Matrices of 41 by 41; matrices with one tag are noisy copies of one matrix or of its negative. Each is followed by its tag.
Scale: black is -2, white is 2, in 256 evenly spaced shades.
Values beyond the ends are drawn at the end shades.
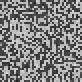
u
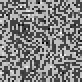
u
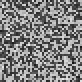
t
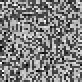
u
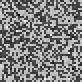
t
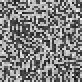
u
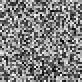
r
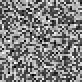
t
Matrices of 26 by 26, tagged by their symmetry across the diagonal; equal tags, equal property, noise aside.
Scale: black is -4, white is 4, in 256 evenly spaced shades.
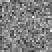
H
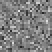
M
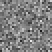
M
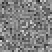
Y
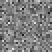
M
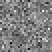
M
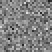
H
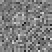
Y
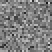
H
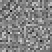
Y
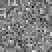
Y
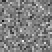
H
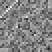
Y
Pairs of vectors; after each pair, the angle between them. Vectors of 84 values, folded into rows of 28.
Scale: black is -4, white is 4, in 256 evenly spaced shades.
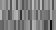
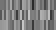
partly opposed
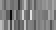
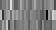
orthogonal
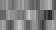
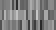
orthogonal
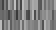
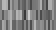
partly opposed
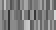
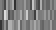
orthogonal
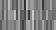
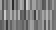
partly aligned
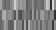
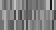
nearly parallel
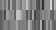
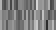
partly opposed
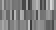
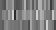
partly opposed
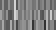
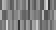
orthogonal
